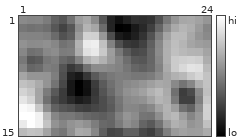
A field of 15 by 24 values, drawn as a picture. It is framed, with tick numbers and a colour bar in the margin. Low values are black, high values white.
The values follow a bell shape. There are no lone odd cells. No single row or column stands out from its neighbours. Neither half mirrors the other.
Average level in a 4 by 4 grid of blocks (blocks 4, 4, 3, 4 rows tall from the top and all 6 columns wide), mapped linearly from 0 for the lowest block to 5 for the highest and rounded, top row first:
2 3 0 4 / 2 3 2 5 / 3 0 4 3 / 5 2 2 4
